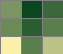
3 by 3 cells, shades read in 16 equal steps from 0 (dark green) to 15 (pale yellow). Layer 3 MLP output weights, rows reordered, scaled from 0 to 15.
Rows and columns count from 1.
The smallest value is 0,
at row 1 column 2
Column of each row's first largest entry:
1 1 1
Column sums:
28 7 19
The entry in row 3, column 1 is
15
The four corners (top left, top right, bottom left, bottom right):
7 3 15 11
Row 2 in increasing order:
2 5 6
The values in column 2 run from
0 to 5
